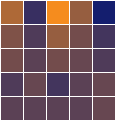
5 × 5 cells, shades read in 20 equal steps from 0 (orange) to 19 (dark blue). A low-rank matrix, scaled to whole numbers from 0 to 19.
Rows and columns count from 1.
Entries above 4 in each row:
4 5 5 5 5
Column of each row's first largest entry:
5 5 5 3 1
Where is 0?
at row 1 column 3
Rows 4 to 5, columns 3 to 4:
15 13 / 13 13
